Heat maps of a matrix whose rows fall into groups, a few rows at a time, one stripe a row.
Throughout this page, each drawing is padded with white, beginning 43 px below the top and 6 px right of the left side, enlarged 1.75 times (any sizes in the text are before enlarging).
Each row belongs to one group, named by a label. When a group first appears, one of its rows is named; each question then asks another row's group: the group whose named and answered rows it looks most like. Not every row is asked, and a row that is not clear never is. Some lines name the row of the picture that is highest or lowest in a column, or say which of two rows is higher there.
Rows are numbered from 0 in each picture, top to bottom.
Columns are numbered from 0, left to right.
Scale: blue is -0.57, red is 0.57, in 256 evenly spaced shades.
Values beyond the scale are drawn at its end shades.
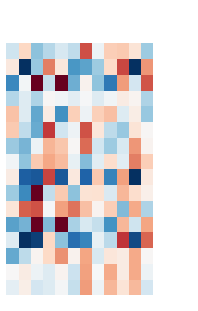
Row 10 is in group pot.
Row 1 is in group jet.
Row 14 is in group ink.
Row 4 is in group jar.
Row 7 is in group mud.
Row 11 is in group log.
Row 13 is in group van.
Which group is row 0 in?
ink
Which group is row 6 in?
van
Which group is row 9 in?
log
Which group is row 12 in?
jet
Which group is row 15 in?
ink
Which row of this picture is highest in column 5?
10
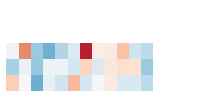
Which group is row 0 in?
ink
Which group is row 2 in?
jar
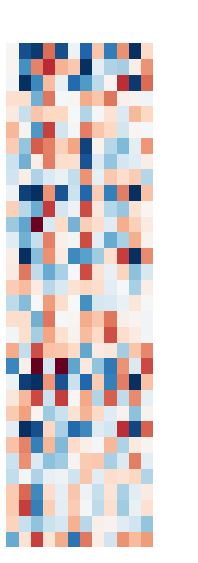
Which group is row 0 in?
jet
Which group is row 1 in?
mud
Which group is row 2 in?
jet
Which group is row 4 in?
mud
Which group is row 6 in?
mud
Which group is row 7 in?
mud
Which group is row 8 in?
ink
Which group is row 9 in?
jet
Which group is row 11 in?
log
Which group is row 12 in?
van
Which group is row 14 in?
ink
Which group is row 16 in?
mud
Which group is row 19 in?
mud
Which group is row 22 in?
pot
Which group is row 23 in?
ink
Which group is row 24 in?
jet
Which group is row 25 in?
jar
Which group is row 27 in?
ink
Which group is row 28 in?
jar
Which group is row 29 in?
jar
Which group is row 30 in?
jar
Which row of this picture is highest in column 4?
20
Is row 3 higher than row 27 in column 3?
Yes
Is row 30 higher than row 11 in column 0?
Yes
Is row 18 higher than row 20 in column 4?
No
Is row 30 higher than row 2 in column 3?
No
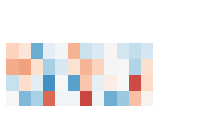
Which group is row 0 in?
jar
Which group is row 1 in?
ink
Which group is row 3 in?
van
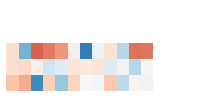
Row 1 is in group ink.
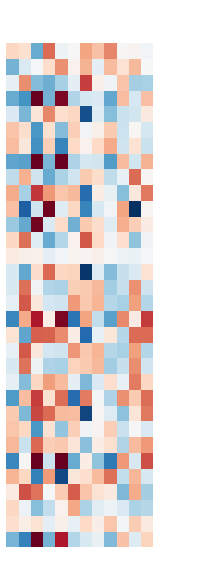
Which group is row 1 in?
van
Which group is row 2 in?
ink
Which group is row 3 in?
log
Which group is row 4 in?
mud
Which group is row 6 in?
jar
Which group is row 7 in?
log
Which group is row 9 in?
mud
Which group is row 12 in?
ink
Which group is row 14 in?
mud
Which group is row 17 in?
log
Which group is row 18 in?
mud
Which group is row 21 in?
mud
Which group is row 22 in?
log
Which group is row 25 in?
mud
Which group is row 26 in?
log
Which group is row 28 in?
pot
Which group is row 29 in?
jar
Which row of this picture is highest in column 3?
10
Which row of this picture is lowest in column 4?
27
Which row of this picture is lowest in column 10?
10
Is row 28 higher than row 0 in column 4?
Yes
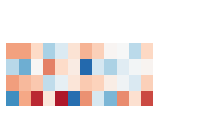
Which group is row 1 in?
mud
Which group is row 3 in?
log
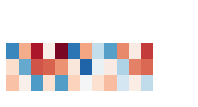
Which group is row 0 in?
log
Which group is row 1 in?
mud
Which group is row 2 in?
jar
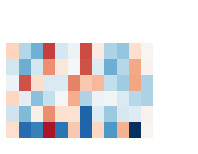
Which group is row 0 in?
van
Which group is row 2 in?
pot
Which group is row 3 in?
jar
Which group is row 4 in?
mud
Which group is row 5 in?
jet
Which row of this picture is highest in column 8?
3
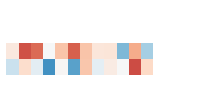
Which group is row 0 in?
pot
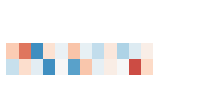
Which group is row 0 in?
jar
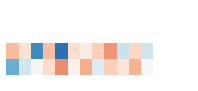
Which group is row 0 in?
jar
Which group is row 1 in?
van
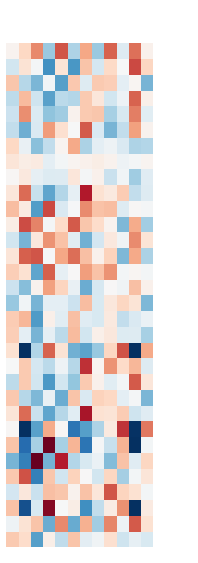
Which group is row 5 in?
van
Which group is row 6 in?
jar
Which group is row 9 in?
ink
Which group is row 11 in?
pot
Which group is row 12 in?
mud
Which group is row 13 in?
pot
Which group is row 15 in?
mud
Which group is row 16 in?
ink
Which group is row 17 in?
jar
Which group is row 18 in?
jar
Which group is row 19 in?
jet
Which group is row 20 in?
ink
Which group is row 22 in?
jar
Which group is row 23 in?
ink
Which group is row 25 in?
jet
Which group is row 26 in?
log
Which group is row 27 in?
jar
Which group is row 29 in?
jet
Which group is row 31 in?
jar
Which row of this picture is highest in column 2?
26
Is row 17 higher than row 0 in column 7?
Yes
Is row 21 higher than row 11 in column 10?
Yes
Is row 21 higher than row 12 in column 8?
No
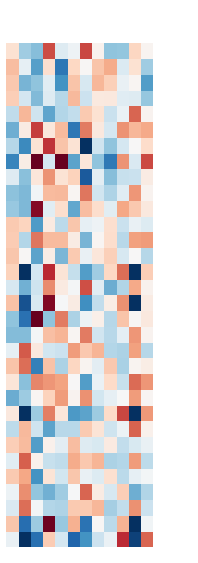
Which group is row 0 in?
van
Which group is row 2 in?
jar
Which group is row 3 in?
jar
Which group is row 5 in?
log
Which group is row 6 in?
mud
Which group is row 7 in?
log
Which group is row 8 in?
mud
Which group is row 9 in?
van
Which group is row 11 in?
jar
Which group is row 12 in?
mud
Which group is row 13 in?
jar
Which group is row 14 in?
jet
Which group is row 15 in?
van
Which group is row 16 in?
jet
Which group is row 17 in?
log
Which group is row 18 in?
van
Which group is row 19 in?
pot
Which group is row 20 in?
jar
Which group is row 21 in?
mud
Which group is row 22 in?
van
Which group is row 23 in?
jet
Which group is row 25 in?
jar
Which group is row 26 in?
pot
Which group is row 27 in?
jar
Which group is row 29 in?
pot
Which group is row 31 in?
jet
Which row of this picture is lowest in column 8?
7
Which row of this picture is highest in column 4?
7
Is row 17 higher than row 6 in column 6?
Yes
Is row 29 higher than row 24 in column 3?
Yes
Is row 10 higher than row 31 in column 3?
No
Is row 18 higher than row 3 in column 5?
No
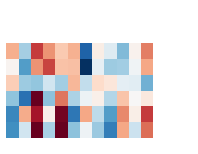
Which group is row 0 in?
mud
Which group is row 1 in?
mud
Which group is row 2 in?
jar
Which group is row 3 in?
log
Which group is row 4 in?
log
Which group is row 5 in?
log
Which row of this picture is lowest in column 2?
2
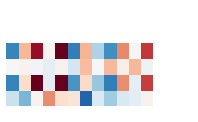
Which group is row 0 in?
log
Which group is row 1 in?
ink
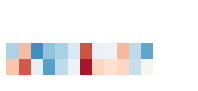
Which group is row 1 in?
ink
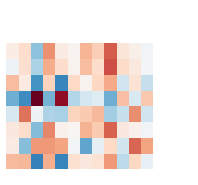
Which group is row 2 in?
jar
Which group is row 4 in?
pot
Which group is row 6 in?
mud
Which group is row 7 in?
jar
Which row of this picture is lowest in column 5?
3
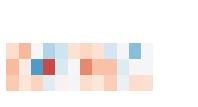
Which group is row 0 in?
ink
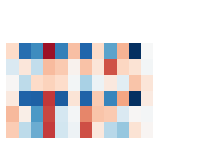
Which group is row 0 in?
jet
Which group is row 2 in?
mud
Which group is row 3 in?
jet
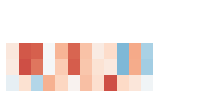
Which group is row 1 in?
pot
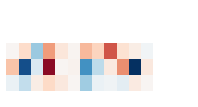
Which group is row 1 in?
jet
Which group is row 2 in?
mud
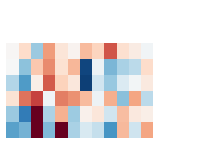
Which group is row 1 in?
mud
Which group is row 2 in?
mud
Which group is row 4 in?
log
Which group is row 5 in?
log
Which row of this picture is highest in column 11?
5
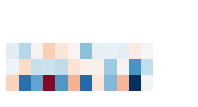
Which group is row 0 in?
mud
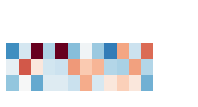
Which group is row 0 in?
log
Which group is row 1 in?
pot
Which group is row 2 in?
ink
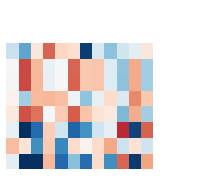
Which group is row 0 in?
mud
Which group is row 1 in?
pot
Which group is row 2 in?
pot
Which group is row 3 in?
mud
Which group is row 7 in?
jet
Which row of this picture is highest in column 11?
5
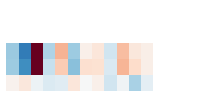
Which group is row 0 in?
log
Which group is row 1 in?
log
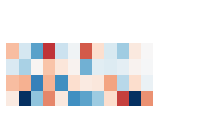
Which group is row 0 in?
van
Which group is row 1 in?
mud
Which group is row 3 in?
jet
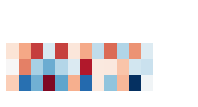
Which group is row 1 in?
ink
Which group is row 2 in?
jet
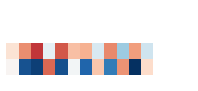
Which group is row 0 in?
pot
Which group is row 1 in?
jet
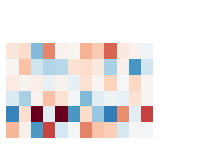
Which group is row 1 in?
ink
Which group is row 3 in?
mud
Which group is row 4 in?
log
